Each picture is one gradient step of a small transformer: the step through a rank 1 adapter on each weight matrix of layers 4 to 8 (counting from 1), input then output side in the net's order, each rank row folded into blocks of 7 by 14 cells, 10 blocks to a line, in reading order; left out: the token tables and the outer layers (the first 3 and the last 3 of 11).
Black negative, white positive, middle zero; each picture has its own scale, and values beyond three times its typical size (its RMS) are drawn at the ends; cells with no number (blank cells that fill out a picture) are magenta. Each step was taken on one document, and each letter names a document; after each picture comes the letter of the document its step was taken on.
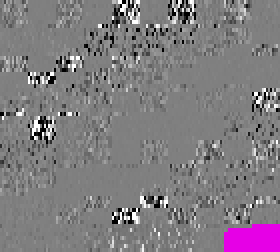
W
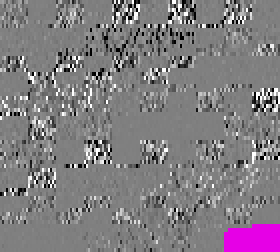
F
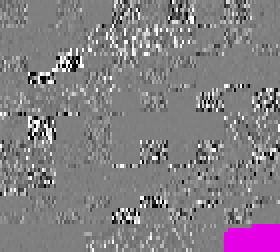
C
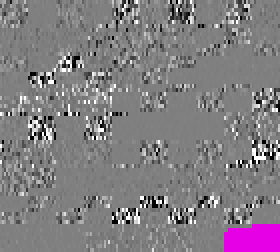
C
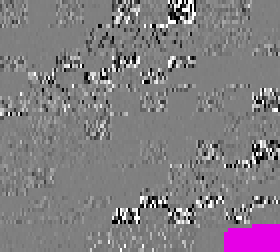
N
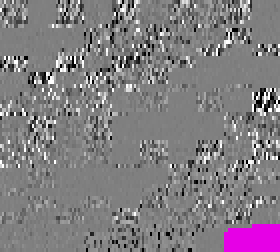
W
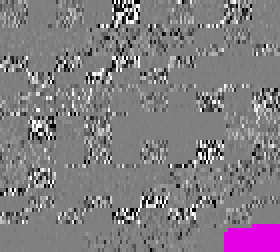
F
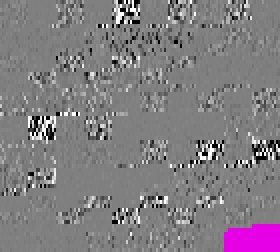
N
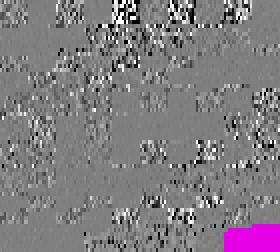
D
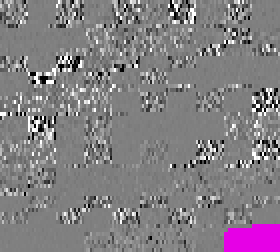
D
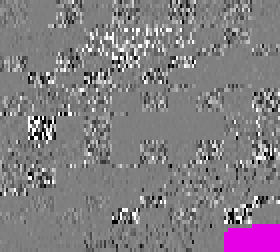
C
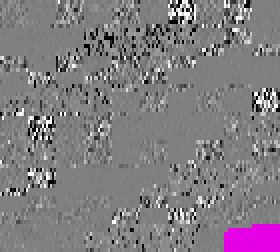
W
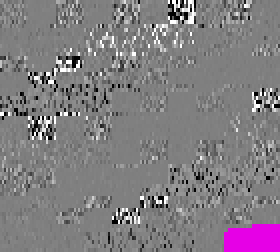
N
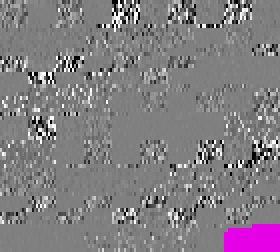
F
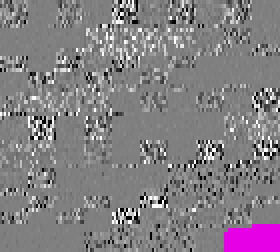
D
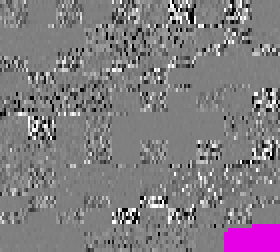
D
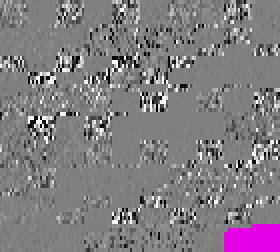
W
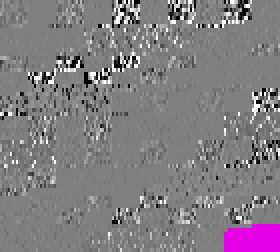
N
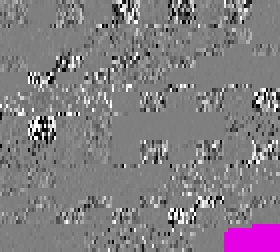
W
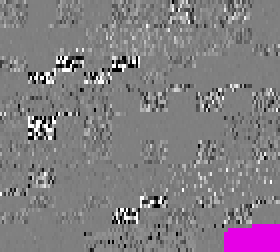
D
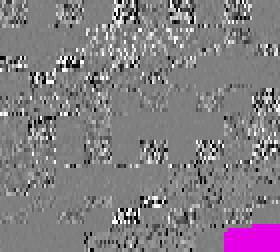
D
